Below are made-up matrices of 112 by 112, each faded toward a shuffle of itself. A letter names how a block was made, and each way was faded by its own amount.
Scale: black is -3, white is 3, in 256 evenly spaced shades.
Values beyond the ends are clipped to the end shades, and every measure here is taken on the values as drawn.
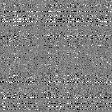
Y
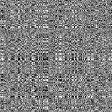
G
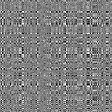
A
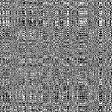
G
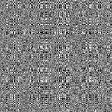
G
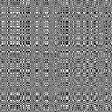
A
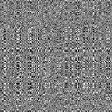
G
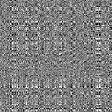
G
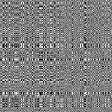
A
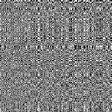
G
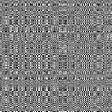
A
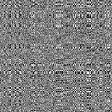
G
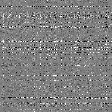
Y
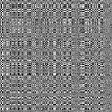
A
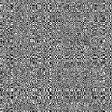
G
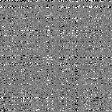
Y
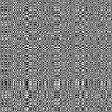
A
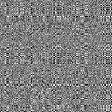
G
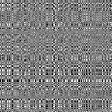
A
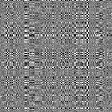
A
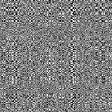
G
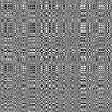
A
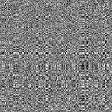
G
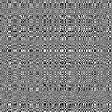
A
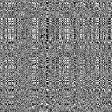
G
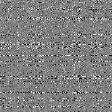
Y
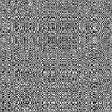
G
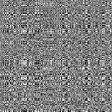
G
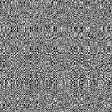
G
